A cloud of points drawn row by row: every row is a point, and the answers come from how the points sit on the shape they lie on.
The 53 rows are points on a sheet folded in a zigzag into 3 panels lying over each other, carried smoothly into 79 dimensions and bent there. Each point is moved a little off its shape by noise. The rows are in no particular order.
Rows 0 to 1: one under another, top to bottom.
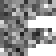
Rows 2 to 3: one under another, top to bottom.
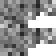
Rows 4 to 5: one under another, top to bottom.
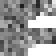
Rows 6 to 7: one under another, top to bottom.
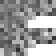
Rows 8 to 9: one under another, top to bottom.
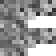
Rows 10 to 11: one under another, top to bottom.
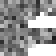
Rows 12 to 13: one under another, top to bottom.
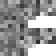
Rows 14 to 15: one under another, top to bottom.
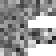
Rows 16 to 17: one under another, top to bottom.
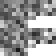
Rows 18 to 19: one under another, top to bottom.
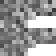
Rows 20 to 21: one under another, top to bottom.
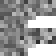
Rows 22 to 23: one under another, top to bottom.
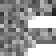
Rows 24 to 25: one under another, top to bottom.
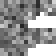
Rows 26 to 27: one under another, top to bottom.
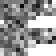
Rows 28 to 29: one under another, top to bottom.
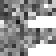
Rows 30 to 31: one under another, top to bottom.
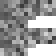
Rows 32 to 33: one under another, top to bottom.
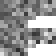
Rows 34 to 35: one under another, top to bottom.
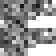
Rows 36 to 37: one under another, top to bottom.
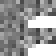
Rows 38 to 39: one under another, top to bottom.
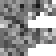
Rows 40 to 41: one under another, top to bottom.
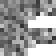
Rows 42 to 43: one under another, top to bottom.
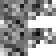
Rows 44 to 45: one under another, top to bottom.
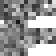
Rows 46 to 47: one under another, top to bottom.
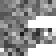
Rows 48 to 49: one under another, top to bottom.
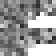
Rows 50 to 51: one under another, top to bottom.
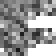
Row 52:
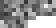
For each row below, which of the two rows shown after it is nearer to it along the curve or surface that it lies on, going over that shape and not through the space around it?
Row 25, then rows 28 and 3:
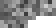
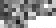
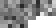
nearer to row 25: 28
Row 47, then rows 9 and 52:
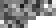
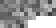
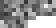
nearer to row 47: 52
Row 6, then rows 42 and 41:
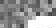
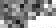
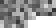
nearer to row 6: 41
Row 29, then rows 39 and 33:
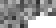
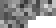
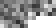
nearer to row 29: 33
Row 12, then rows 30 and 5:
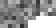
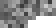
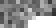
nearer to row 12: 5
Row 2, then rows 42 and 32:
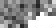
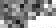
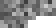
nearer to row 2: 42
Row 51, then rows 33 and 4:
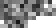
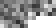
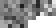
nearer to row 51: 4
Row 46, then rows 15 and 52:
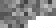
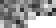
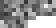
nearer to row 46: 52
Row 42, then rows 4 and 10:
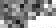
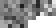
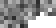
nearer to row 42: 4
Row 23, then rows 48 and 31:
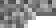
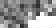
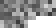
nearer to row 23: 31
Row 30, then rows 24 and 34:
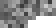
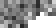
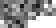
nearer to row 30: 34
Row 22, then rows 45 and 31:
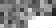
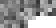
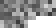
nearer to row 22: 45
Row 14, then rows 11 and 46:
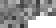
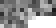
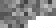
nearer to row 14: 11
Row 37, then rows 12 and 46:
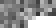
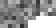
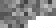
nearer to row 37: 12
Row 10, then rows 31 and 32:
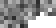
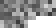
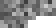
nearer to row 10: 31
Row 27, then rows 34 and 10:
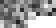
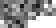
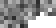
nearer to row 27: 10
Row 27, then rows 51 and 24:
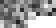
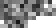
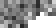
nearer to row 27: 24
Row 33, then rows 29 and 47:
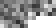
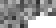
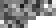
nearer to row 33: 29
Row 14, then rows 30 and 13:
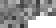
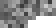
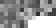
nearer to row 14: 13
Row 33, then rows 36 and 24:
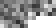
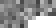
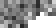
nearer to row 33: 24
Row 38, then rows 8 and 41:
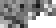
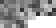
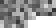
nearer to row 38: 8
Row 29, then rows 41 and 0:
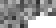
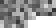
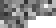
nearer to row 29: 41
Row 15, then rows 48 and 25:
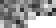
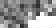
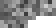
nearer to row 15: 48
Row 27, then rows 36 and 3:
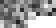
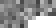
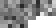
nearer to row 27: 36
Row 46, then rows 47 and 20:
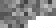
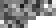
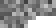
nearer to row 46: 20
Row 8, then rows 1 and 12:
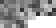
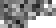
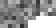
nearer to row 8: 12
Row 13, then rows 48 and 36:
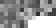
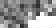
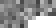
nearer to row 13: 36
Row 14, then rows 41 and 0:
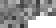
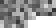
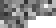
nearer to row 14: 41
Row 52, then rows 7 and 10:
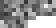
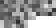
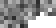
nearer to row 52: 7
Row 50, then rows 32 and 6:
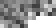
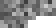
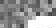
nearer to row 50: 6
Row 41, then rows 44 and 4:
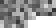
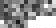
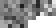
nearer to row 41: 44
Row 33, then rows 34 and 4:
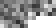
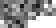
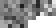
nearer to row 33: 4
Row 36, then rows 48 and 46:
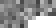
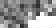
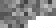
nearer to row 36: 48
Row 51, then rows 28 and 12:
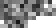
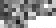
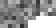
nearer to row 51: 28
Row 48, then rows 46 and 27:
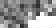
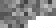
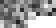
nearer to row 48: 27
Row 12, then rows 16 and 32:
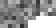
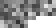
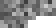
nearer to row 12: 16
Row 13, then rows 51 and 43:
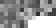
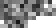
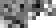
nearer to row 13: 43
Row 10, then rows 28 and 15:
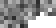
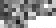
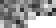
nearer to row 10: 15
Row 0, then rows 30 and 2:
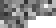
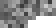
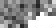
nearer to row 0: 30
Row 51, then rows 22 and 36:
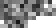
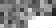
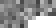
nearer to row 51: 36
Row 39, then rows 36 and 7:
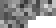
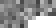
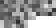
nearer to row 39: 7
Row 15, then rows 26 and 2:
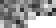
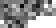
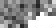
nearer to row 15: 2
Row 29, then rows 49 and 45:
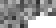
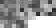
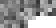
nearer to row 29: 45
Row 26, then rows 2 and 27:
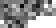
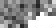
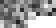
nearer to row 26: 2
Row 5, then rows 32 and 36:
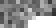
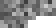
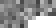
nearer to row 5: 36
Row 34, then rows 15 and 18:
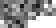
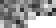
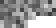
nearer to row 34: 18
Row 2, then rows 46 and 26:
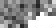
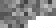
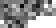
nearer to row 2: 26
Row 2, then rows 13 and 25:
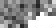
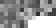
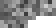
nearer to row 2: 13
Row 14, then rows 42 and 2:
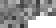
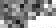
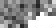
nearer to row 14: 2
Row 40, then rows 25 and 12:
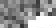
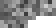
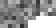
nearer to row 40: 12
